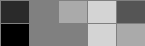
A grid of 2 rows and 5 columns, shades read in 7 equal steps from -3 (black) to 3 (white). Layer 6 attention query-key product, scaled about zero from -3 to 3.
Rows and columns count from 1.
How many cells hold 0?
3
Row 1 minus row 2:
1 0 1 0 -2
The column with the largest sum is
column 4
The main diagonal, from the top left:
-2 0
